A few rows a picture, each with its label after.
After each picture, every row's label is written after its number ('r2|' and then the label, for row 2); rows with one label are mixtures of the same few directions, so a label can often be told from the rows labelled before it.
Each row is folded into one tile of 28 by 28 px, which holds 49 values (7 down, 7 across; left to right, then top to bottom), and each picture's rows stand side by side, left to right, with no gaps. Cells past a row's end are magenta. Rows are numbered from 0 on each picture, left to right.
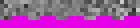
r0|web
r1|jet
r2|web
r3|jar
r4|jar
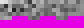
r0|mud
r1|web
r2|jar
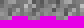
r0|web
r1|web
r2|web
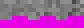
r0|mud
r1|jet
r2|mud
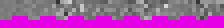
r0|mud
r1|web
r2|web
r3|mud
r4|mud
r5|web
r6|jar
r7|web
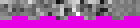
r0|mud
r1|mud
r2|mud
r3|mud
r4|jar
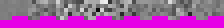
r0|jet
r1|jet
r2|web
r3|mud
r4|jet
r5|mud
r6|mud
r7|jet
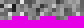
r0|jet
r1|web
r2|mud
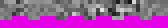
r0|mud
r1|mud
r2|jet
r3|jar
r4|jar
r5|web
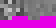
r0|jar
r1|web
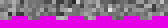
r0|jet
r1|mud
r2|jar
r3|web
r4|mud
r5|jet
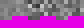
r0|mud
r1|jet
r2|jar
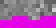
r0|web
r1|web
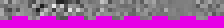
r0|jar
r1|web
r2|mud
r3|mud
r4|jar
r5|web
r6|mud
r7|jet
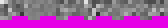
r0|mud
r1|jet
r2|jar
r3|web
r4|mud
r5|mud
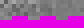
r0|jet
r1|mud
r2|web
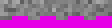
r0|jar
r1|web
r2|jet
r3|jet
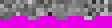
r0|jet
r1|mud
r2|mud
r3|jar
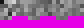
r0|web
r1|mud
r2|web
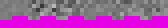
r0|jet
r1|web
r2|jar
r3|jet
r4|jet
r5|jar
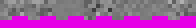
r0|mud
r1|mud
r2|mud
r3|web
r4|jet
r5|jet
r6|jet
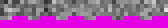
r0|jar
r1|mud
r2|jet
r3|web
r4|web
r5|web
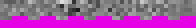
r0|mud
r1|mud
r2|mud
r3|web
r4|jar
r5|mud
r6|mud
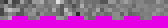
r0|jar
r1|web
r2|mud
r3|mud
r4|jet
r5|mud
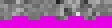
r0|mud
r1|jet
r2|mud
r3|web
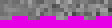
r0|jar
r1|web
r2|jet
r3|jar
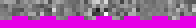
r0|mud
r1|jar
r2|mud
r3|mud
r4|jar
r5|web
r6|web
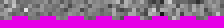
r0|web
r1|jet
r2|web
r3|web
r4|jar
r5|mud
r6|web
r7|mud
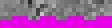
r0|jar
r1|web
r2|mud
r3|jet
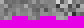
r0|web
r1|jar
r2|jet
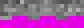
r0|jar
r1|mud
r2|mud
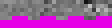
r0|mud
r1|mud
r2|jar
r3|mud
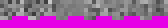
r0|jar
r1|jar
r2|web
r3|jar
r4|jet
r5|mud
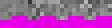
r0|jet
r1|web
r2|web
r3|web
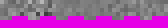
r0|mud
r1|jet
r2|mud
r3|web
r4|jet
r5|web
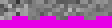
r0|jet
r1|mud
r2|mud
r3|jet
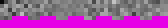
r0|mud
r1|jet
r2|jet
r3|jar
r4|mud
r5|jet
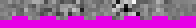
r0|jar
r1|mud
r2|jar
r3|jet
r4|jet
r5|mud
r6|web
